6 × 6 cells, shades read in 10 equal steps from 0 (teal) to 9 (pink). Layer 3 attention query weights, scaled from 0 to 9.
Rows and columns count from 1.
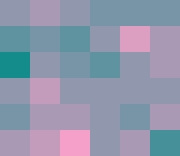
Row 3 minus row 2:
-3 1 1 -2 -3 0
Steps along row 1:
up down down same same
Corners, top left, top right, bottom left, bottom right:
5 4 6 2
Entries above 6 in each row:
0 1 0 1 0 2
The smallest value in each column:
0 4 3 3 4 2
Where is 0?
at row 3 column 1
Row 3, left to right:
0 5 4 3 5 6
